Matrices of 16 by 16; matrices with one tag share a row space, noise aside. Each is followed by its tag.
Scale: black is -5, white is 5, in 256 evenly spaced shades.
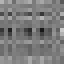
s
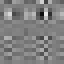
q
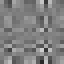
q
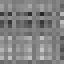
s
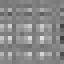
s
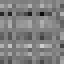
s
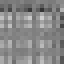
s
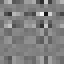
q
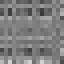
s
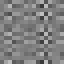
q
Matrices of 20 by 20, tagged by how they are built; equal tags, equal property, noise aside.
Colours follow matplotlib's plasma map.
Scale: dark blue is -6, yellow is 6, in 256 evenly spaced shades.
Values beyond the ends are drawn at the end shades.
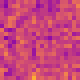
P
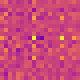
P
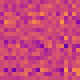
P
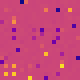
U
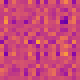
P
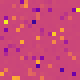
U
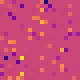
U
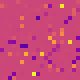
U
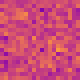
P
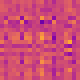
P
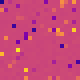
U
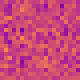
P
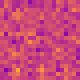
P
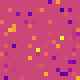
U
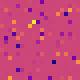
U
